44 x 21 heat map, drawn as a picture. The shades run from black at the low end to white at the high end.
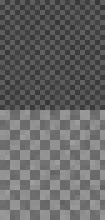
It is made of 2 by 1 panels. Panel 1,1: low, checkered. Panel 2,1: middling, checkered.
